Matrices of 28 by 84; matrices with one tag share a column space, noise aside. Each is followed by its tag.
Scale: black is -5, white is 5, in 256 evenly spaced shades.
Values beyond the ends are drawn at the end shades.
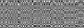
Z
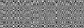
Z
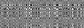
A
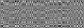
Z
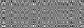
Z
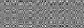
Z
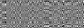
Z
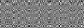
Z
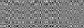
Z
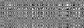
A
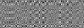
Z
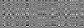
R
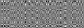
Z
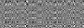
Z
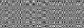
Z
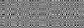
R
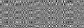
Z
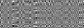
Z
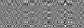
Z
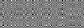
R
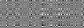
R
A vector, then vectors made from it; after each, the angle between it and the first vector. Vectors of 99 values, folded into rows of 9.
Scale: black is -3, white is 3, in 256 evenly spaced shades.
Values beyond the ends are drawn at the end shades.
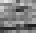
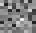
orthogonal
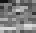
nearly opposite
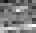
nearly opposite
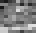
nearly opposite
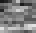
nearly opposite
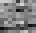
nearly parallel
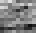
nearly parallel
